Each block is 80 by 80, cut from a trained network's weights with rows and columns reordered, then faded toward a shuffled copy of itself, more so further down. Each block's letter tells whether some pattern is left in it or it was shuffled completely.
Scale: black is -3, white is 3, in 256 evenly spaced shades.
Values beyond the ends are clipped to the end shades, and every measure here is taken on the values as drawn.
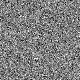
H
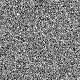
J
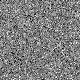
J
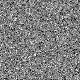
H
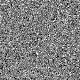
H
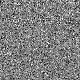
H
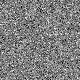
J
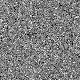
J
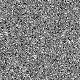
J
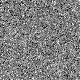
J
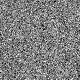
H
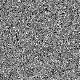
J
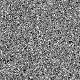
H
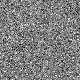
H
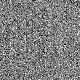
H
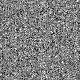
H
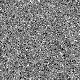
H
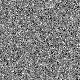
J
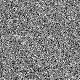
J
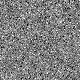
J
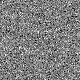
J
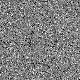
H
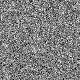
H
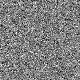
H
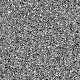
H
